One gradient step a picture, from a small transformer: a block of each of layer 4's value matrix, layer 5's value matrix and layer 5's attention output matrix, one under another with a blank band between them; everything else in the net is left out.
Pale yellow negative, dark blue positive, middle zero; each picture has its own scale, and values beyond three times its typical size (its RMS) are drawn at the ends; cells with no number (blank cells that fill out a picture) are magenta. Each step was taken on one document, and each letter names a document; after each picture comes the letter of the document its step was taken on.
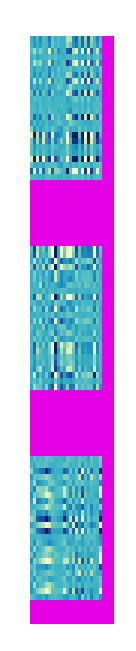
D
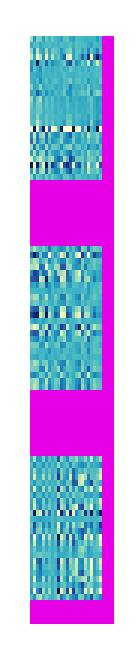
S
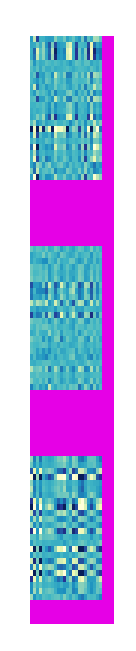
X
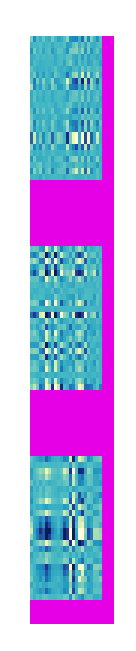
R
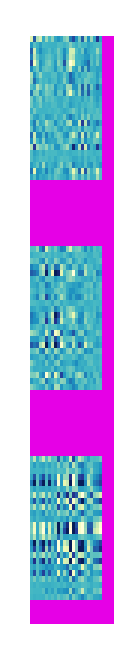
R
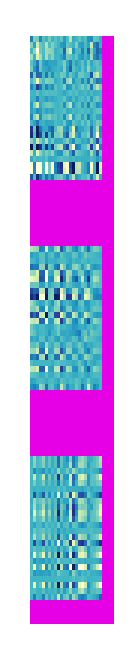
S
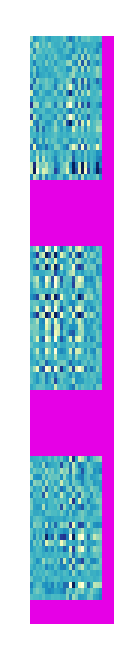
R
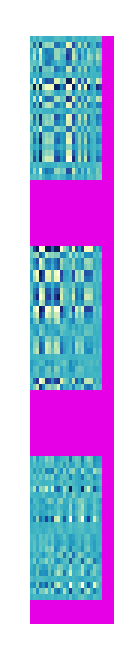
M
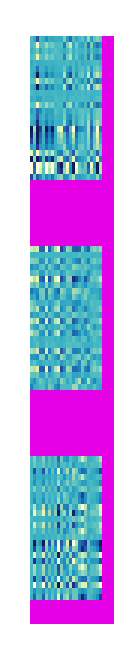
S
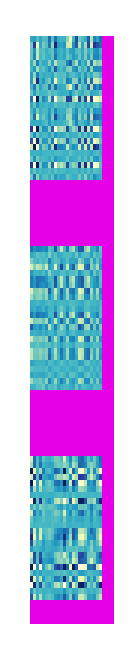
X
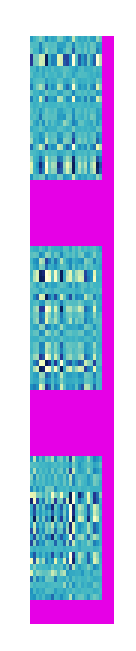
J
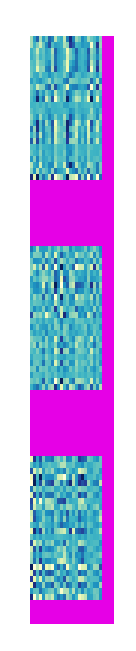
X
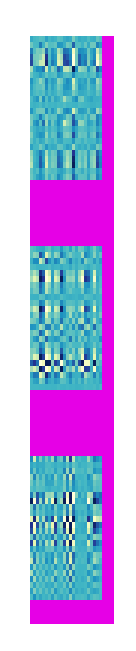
J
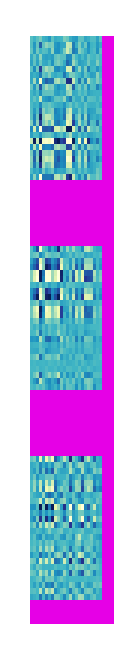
M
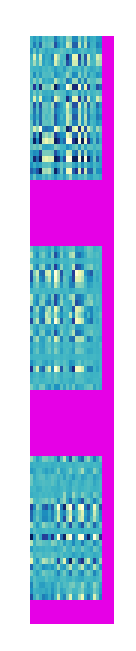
M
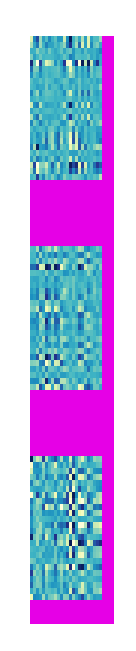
R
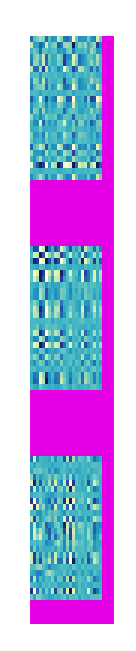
J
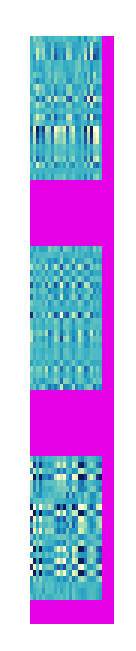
X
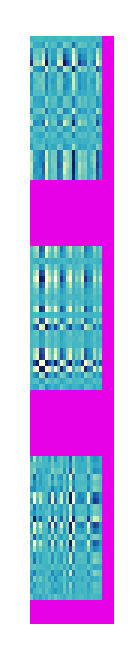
J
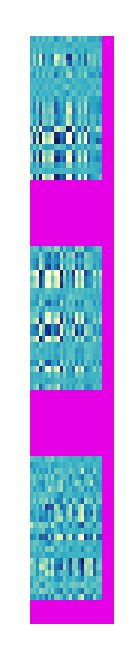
M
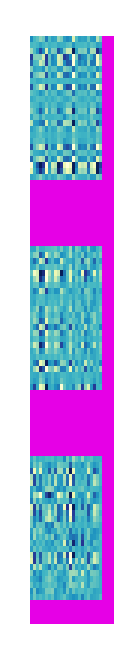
J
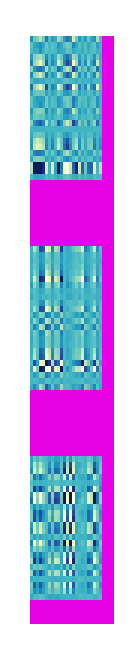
J
